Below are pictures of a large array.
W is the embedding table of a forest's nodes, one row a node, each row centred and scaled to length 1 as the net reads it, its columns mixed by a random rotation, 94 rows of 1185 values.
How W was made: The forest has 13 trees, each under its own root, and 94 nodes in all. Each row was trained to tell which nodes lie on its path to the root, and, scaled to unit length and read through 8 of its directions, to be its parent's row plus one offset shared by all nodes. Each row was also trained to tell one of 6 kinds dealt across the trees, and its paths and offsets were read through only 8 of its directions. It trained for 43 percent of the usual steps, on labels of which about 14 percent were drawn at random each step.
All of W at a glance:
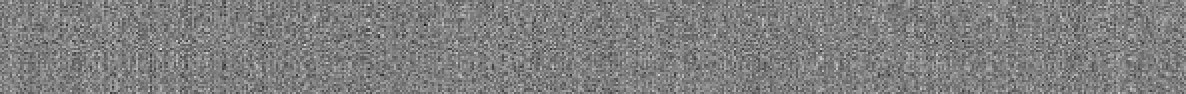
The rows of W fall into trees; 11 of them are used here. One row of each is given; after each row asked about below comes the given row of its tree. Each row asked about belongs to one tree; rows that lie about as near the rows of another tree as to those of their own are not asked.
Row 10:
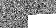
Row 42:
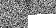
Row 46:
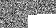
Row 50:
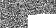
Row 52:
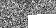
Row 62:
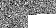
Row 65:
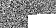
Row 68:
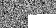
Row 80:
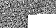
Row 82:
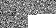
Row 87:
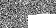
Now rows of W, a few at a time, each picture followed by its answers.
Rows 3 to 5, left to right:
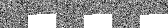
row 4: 65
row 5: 50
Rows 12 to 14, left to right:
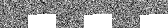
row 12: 82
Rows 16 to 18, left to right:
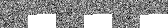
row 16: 80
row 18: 65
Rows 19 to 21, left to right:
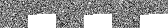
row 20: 80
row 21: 65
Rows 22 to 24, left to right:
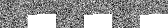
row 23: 68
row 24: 87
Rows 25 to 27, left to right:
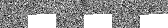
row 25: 52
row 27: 65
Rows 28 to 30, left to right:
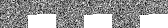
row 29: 68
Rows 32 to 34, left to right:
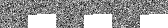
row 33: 50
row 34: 68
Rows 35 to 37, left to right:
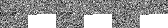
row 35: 68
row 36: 68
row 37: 80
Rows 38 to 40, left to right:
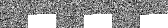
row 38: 68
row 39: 50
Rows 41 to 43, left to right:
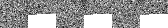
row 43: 46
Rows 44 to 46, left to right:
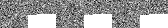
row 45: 87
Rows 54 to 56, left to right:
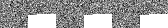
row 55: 52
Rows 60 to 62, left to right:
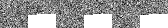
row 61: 82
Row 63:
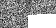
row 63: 52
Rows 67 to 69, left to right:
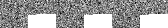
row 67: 65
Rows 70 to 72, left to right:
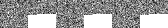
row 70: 82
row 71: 65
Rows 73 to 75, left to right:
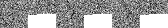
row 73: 80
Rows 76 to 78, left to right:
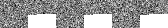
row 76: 82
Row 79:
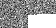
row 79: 68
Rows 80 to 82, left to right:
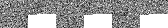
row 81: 52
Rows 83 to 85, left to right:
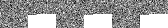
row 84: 46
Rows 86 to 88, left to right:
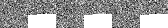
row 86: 82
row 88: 82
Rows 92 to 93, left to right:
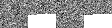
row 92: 65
